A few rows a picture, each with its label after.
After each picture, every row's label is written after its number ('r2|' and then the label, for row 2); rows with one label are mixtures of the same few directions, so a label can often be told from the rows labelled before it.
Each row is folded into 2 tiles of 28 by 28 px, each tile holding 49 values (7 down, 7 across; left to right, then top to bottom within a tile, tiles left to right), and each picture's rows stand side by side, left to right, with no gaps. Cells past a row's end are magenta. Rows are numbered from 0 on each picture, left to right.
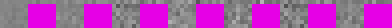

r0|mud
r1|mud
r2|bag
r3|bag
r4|mud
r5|bag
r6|mud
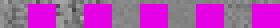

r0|mud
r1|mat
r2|bag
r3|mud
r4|bag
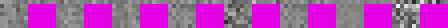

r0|mat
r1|mud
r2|mat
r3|bag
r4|bag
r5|bag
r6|bag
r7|bag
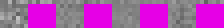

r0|mud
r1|bag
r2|mud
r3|mud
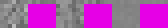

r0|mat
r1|mat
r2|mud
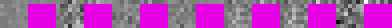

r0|mat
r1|mat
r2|mud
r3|mat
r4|mud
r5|mud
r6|bag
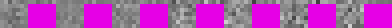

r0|mud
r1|mud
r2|bag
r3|mud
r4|bag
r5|mud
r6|mat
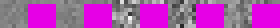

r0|mat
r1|mud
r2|mud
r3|mat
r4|mat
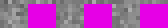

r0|mud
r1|mud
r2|mat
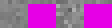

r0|mud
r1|mat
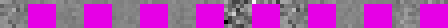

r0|mat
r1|mud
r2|mud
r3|mud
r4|bag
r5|mat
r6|mat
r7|mud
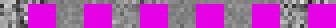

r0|mat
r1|mud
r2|bag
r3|mat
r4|bag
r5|bag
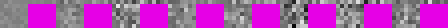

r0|bag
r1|mud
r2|bag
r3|mat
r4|mud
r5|mat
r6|bag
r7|mud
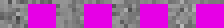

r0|mud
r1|mat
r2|mat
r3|mat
